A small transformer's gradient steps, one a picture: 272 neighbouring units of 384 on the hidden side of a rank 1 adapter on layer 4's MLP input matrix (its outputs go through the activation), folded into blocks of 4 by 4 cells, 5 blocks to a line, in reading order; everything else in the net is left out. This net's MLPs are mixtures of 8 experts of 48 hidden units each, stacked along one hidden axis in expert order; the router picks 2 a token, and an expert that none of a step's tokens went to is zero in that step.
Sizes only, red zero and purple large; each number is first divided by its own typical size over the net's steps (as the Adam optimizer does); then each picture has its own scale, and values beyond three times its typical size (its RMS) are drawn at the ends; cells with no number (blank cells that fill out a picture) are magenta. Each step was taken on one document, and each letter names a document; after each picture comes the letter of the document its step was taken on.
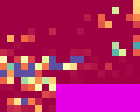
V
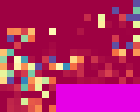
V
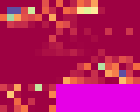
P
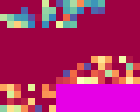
P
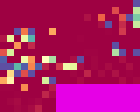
V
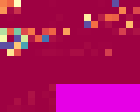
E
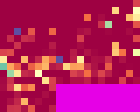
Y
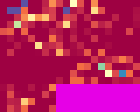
P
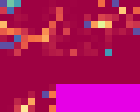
E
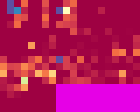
Y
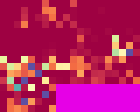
Y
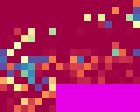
V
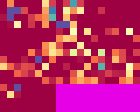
P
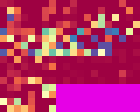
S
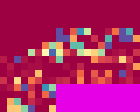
S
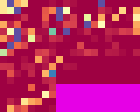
E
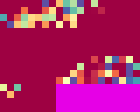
P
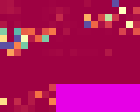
E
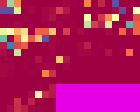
E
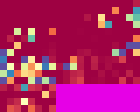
V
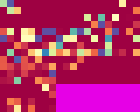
S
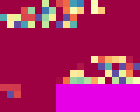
P
